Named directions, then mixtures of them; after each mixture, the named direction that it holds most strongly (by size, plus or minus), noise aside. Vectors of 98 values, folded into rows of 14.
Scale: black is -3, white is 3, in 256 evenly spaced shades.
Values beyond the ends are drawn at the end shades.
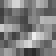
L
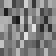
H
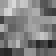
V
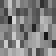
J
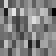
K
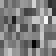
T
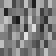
H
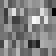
K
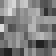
V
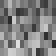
J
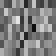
H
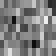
T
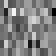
K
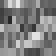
L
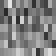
J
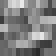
L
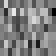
K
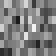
H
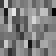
K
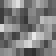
L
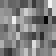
T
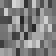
H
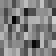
T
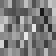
H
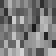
J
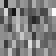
K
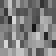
J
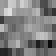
V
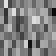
K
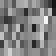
T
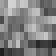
V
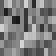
H
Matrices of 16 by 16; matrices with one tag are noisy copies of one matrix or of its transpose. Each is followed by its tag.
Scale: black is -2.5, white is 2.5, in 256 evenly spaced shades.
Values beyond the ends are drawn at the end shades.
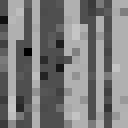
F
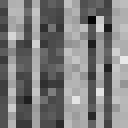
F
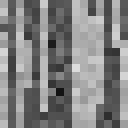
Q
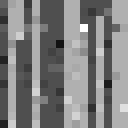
F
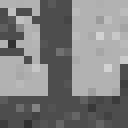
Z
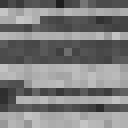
F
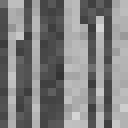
F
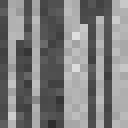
F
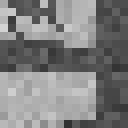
Z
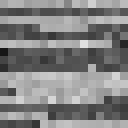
Q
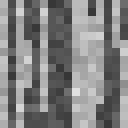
Q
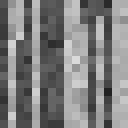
F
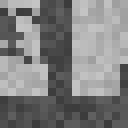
Z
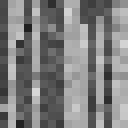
F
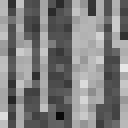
Q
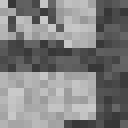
Z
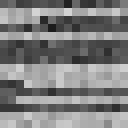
F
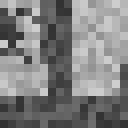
Z
